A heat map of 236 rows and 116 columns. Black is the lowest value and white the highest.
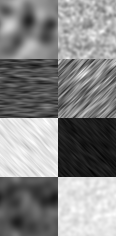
It is made of 4 by 2 panels. Panel 1,1: middling, smooth, strong in contrast. Panel 1,2: high, blotchy. Panel 2,1: low, streaked across. Panel 2,2: middling, slanting up to the right, strong in contrast. Panel 3,1: very high, slanting down to the right, faint in contrast. Panel 3,2: very low, slanting down to the right, faint in contrast. Panel 4,1: low, smooth. Panel 4,2: very high, blotchy, faint in contrast.
